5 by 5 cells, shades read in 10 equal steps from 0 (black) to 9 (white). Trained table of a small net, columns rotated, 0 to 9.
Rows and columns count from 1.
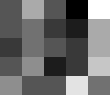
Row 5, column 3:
3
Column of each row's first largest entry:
5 5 5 5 4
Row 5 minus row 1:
2 -3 0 8 -5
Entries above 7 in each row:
1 0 0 0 1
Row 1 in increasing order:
0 3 3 6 9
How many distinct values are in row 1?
4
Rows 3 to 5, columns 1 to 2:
2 4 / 3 5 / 5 3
